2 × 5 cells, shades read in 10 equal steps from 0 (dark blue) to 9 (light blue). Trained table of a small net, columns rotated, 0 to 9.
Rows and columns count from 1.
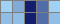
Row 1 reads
9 7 0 4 9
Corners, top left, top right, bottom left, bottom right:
9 9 8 8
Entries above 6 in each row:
3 3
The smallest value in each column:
8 7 0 4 8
